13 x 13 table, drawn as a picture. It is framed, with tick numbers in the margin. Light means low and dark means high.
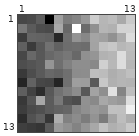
Roughest part: top middle. Odd rows or columns: none. Slope: up to the left. Stripes: none. Average level on the scale: 50%.
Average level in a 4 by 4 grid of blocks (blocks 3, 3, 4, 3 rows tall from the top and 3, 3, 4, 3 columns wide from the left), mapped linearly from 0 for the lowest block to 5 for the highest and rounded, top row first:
4 4 1 0 | 4 3 2 0 | 5 4 2 1 | 5 3 2 0
